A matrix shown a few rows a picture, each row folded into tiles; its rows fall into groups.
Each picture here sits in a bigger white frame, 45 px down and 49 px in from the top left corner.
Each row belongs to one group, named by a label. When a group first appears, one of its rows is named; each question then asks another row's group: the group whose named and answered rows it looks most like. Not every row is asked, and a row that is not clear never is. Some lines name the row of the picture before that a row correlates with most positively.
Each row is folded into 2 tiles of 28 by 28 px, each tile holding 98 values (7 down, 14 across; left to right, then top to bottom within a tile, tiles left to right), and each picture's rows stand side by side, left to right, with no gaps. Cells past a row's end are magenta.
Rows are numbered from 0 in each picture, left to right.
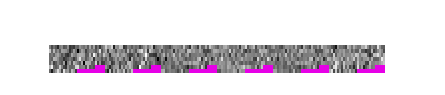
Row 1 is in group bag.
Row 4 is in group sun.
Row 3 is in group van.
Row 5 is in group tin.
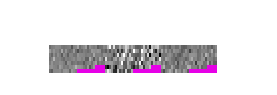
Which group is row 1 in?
sun
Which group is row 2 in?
van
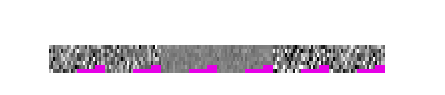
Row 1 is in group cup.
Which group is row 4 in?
van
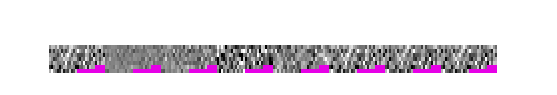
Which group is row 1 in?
van
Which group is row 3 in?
bag
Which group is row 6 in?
sun
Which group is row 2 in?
van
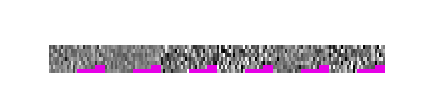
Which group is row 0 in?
cup
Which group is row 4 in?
sun
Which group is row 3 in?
cup
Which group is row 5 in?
cup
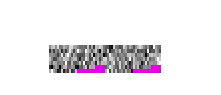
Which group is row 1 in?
tin
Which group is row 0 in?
sun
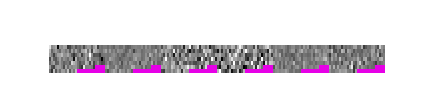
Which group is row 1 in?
van
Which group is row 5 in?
cup
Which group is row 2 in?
van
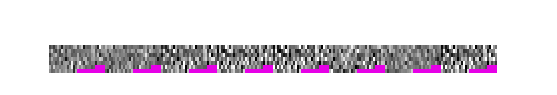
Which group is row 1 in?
bag
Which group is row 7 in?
cup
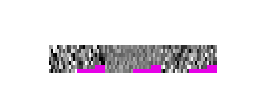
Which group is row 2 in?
van
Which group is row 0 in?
bag
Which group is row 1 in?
cup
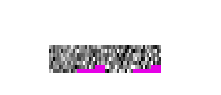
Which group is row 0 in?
sun
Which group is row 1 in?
van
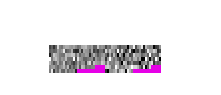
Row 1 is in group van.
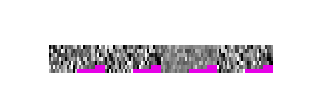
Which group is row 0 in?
cup
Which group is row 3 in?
bag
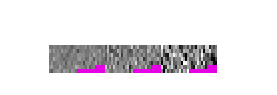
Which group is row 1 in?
cup
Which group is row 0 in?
van
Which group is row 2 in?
bag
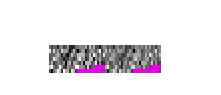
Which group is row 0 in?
van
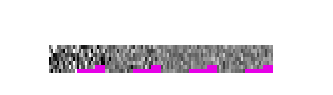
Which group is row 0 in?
bag
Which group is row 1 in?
sun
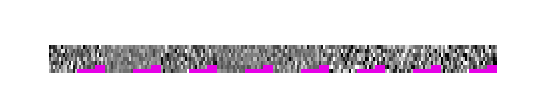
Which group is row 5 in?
van
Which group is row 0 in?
cup
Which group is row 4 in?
cup
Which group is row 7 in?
bag
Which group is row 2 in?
bag
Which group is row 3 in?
sun
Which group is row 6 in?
sun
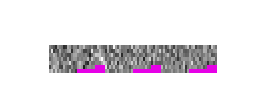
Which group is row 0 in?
tin
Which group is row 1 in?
cup
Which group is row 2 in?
cup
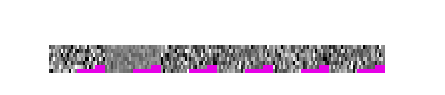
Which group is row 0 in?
van
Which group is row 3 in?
cup
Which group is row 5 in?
cup
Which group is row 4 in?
bag
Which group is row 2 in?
bag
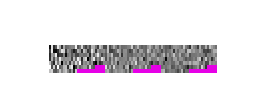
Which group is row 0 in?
cup
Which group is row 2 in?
sun
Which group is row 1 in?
cup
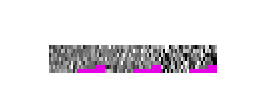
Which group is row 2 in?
bag
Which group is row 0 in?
cup
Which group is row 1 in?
sun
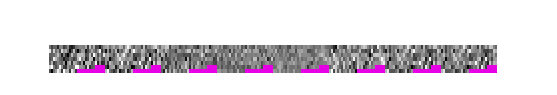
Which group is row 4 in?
tin
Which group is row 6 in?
sun
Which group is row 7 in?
sun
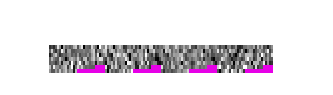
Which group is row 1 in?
bag
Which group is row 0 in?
cup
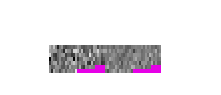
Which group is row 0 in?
bag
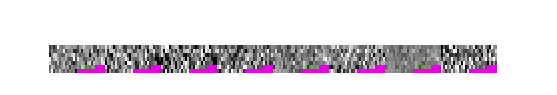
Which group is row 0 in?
tin
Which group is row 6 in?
tin
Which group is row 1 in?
bag
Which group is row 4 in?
tin
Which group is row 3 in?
van
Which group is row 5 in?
sun
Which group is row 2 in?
bag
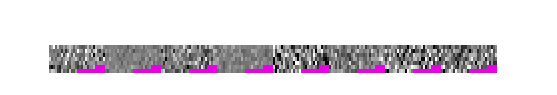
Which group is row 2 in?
sun
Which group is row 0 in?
sun
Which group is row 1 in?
van
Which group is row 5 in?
tin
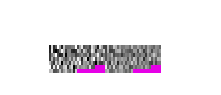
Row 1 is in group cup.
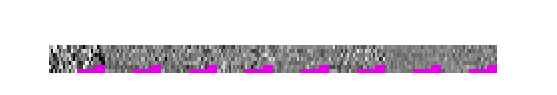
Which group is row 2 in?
sun
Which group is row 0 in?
bag
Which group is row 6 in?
tin
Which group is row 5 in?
sun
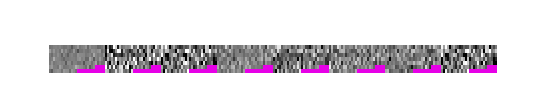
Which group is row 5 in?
cup
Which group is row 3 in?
cup
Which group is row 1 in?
cup
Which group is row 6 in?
sun
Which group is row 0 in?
van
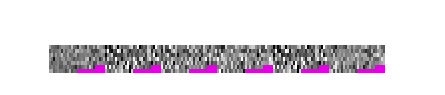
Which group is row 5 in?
tin
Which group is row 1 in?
cup
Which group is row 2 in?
cup
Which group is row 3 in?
tin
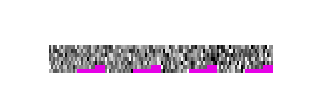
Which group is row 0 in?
cup
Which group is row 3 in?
cup
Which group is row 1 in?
tin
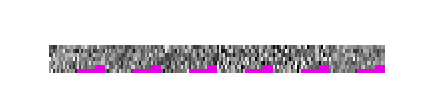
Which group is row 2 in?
bag
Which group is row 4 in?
cup
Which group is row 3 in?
cup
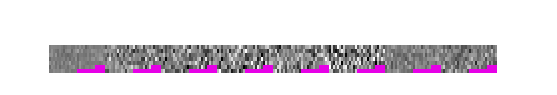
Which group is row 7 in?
van
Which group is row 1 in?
van
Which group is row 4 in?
tin
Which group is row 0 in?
tin
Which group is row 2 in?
sun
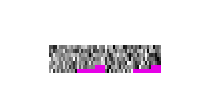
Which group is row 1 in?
bag
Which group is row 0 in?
tin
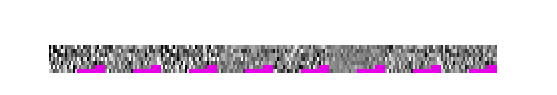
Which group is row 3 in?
tin
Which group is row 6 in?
tin
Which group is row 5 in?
van
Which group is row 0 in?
cup
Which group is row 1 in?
tin
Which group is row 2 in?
cup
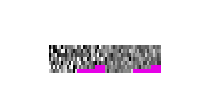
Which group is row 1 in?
bag
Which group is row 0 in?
cup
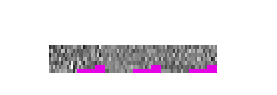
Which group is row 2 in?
sun
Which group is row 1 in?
van
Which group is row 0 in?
cup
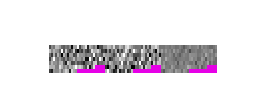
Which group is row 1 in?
sun
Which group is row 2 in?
van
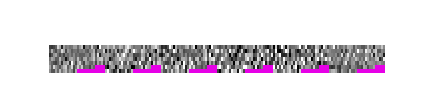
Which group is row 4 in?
cup
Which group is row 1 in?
sun
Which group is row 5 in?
sun
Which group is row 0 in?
cup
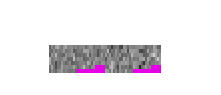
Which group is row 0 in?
tin
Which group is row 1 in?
tin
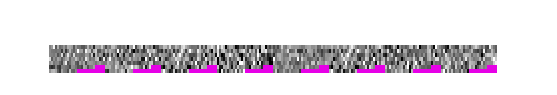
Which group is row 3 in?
bag
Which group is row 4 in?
tin
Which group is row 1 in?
van
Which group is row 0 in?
sun
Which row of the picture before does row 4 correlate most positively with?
0
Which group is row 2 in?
sun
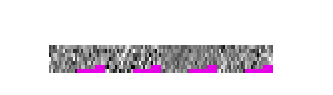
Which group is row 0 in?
tin
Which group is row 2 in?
van
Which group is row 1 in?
sun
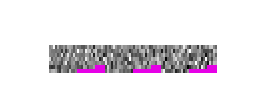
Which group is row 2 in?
sun
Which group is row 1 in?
tin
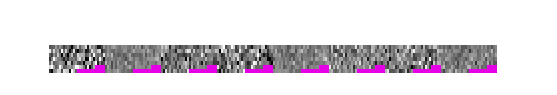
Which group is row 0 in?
van
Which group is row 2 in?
bag
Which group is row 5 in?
cup
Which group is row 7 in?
van
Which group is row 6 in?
sun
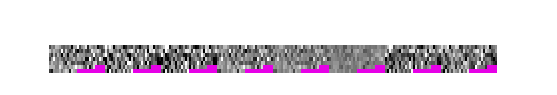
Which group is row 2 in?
bag
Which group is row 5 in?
tin
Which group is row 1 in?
bag
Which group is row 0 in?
van
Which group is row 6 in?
bag
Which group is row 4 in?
van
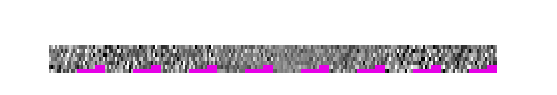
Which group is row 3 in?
sun
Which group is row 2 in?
cup
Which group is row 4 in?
van
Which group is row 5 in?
van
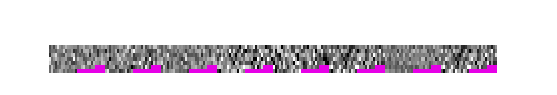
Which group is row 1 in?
sun
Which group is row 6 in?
sun
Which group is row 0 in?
tin
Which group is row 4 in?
bag
